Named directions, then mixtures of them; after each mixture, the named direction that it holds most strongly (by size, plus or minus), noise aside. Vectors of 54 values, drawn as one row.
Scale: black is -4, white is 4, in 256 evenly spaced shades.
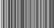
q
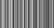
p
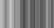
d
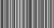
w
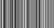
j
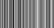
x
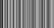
q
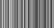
x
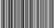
p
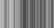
d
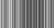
d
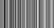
x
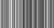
w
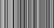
p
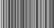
q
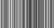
w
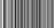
j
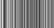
j
